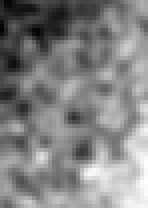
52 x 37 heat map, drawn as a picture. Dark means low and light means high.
There are no regular stripes. On average the colour sits 50% of the way up the scale. The field climbs toward the bottom right. The bottom right is the ninth with the highest average.
